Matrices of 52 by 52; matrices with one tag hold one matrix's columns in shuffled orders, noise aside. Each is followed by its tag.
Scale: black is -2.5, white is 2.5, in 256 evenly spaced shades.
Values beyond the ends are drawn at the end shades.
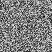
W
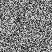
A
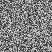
A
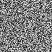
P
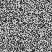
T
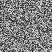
P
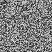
W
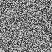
P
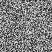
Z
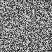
Z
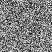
P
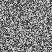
A
